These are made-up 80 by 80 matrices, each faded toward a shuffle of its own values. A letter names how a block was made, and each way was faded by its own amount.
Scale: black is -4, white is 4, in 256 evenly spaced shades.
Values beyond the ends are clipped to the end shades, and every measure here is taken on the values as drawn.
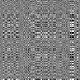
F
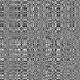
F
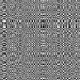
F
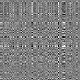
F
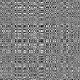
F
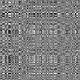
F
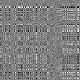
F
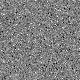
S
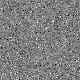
S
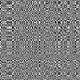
F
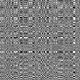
F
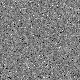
S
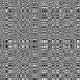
F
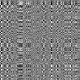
F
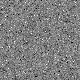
S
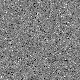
S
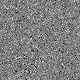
S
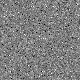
S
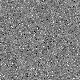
S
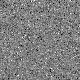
S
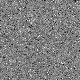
S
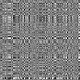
F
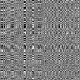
F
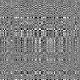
F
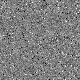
S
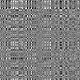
F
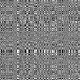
F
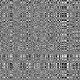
F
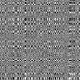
F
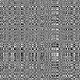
F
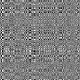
F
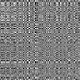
F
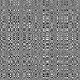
F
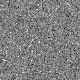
S
